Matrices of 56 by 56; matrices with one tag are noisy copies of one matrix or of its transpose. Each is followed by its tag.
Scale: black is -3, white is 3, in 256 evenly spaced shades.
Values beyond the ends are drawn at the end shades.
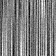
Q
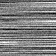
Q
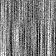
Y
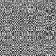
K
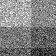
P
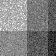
P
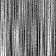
Y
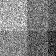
P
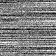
Q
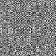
K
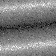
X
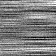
Y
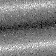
X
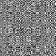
K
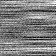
Y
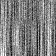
Y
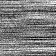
Y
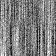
Y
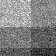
P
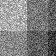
P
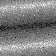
X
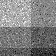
P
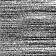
Y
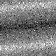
X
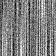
Q
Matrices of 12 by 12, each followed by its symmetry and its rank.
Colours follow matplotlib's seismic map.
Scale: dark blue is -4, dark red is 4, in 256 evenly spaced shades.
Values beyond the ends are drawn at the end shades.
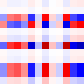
neither, rank one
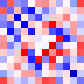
symmetric, full rank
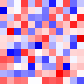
neither, full rank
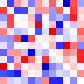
antisymmetric, full rank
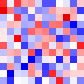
neither, full rank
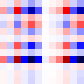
neither, rank one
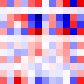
neither, rank two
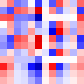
neither, rank two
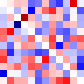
antisymmetric, full rank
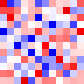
neither, full rank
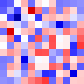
symmetric, full rank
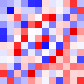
symmetric, full rank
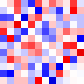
antisymmetric, full rank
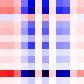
neither, rank one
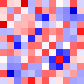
symmetric, full rank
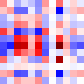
neither, rank two
